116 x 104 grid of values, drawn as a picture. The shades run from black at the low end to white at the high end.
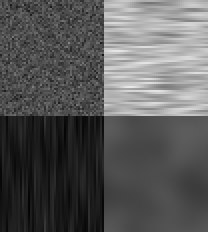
It is made of 2 by 2 panels. Panel 1,1: low, fine-grained. Panel 1,2: high, streaked across. Panel 2,1: very low, streaked downward, faint in contrast. Panel 2,2: low, smooth, faint in contrast.
